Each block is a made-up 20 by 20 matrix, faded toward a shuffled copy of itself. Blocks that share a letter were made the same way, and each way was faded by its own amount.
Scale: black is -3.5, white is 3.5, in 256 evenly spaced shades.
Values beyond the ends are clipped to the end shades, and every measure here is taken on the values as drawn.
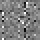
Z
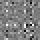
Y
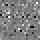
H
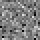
Z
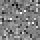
H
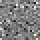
H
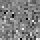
H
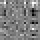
Y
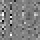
Y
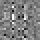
Y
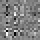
Y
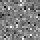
H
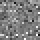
H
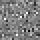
H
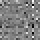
Y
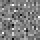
Z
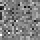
Z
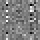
Y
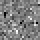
H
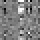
Y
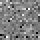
H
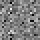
Z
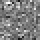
Z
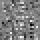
Z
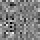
Y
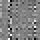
Y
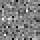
H
